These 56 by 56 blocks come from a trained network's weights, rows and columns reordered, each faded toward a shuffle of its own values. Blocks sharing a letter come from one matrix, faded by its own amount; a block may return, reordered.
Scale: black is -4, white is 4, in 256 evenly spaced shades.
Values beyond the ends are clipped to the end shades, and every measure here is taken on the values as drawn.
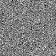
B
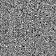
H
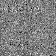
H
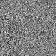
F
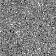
H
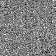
H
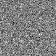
F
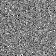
H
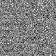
F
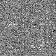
H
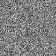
B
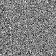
B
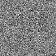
F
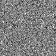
H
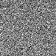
F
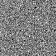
H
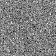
H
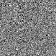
B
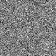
B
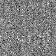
H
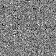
H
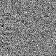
F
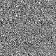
F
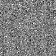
H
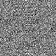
F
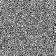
F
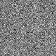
F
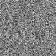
F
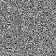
B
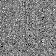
H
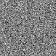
B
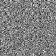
F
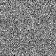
F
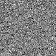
B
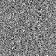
B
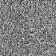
F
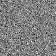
F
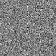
F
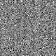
H
